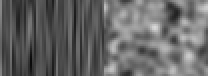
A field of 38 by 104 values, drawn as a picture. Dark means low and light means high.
It is made of 1 by 2 panels. Panel 1,1: low, streaked downward. Panel 1,2: middling, blotchy, strong in contrast.
